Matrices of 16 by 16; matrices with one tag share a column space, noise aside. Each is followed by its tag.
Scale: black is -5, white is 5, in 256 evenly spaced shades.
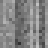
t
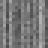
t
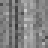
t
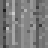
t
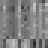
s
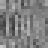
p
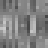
p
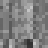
s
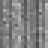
t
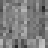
s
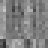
s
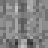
s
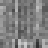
s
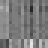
s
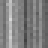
t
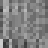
s
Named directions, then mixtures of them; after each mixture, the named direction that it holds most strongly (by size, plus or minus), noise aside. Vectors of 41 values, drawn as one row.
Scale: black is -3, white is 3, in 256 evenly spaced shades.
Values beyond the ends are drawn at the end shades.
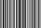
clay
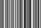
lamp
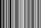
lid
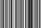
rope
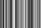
rope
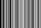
lid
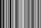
lid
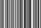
lamp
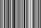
rope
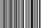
lamp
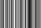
rope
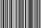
rope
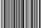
lamp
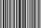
clay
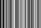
lid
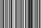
rope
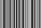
lamp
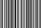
clay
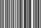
lamp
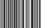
lamp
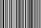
rope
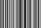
lamp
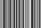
lamp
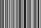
lamp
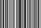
clay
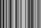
lid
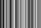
lid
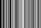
lid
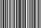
clay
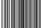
lid
